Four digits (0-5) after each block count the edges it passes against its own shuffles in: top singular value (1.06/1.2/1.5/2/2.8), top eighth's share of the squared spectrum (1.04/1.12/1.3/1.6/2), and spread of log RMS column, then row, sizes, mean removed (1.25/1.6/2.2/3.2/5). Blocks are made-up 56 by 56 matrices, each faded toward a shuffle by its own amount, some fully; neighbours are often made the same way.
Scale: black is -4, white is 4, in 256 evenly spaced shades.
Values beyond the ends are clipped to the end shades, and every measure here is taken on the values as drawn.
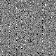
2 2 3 0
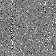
1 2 2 0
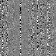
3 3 4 0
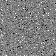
0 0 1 0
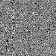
1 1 1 0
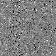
2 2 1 0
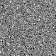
0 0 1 0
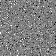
0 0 0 0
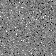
0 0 0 0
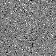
0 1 1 0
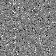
0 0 1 0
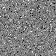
0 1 0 0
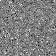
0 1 0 0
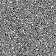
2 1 0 0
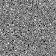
2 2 0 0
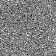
1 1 0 0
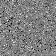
0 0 0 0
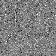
2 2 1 0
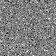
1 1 0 0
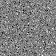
0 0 0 0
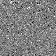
2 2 0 0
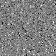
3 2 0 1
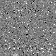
3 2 0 1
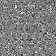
3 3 1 1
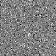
3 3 1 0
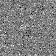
0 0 1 0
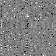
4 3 1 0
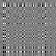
5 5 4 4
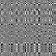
5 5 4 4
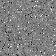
2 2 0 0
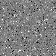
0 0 0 0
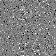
2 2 1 0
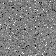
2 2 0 0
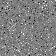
0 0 0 0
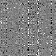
4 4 3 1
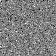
0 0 0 0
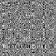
4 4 3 2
